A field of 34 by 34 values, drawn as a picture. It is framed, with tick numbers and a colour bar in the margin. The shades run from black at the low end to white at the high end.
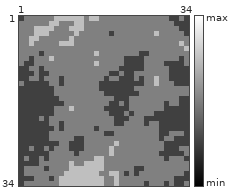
No single row or column stands out from its neighbours. There is no overall slope. The middle left is the ninth with the lowest average. The texture is blotchy. The top middle is the calmest part.
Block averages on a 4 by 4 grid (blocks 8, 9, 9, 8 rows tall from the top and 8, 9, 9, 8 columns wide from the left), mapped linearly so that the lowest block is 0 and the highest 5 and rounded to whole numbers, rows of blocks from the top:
4 4 3 3
1 3 1 2
0 3 2 1
2 5 3 2
